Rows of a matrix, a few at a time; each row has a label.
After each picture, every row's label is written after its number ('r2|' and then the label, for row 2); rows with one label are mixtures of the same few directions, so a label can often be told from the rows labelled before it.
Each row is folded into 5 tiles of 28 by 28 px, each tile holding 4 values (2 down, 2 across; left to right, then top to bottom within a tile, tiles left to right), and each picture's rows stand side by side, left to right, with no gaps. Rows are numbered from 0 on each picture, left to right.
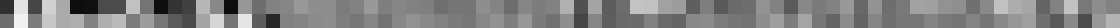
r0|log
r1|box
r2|box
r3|box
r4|log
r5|box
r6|log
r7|box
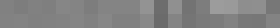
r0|box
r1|log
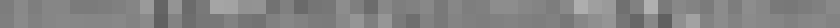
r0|log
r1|log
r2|box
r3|log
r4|box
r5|log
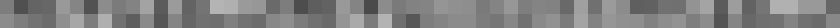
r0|box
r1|log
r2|box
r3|box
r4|log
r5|log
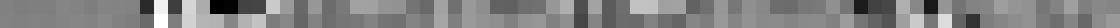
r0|box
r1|log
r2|log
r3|log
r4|log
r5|log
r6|box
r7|box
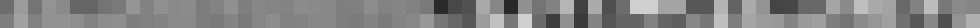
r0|log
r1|box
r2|box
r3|box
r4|log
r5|log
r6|box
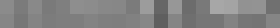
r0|log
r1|log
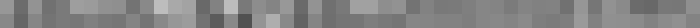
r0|log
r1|box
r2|log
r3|box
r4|log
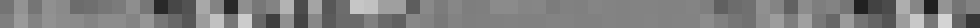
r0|log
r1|box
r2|log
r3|log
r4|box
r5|box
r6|box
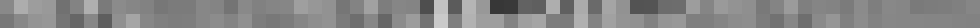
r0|box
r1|box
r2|box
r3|log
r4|log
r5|box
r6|log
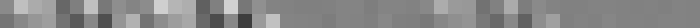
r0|box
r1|box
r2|box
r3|box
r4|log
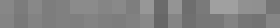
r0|log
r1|log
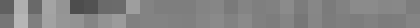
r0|log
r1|box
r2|log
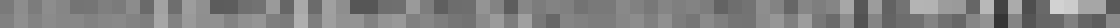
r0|log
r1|log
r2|log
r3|box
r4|box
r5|box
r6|log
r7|log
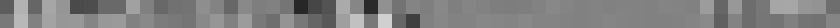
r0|log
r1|box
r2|box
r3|log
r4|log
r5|log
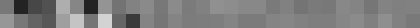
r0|box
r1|log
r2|box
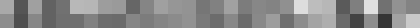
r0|log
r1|box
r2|box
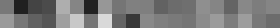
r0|box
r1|box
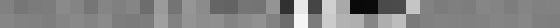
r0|box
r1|log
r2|log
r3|box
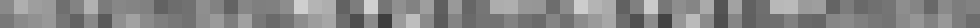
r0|box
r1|box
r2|box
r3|log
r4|box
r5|log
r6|box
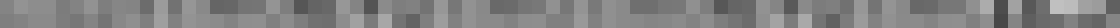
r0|box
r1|log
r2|box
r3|log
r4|log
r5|box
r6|log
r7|log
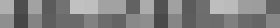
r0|log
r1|log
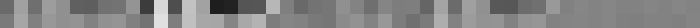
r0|log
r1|log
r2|box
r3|log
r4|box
